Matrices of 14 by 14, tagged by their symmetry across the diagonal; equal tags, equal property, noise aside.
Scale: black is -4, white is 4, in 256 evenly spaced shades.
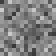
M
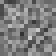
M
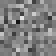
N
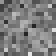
M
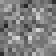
M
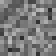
M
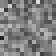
N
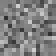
N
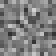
N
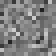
M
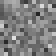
N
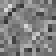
M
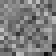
M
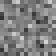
N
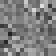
N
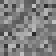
M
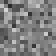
N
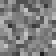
N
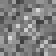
M
